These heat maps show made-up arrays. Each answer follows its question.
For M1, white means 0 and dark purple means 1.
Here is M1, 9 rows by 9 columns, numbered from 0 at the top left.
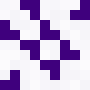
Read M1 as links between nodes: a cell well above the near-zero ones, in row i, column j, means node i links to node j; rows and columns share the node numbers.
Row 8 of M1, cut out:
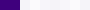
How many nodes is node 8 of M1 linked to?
2
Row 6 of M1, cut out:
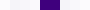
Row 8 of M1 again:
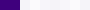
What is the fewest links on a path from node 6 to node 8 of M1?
4
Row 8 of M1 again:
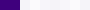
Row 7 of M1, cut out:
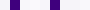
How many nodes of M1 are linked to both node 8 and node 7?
1
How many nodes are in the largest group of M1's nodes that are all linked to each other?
2
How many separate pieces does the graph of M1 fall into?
1
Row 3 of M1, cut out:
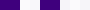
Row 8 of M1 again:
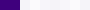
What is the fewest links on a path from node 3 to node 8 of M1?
2
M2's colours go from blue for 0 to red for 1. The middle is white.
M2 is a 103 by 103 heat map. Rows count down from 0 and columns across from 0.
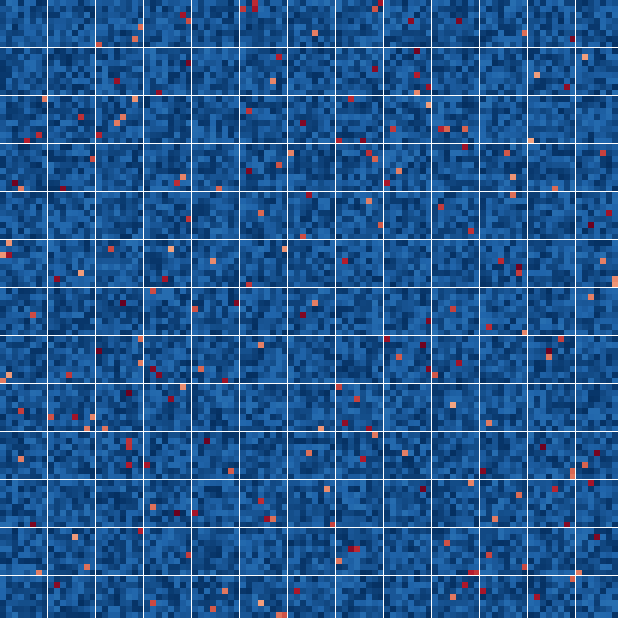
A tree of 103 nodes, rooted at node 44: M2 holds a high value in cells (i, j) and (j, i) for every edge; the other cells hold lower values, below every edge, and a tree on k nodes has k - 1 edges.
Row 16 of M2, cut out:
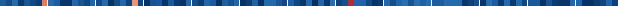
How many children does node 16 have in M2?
2
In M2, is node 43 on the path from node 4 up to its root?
yes
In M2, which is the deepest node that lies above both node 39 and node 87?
50
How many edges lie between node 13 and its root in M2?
3
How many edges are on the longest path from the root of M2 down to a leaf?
67
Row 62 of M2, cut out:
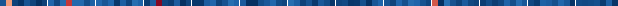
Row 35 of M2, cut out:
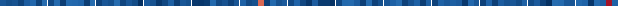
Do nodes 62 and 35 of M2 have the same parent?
no
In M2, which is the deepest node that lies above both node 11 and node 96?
62
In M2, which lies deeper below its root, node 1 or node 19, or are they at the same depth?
node 1
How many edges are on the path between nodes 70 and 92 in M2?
2
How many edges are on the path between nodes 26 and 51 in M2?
7
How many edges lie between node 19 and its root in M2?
4
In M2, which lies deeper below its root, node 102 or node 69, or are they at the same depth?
node 102
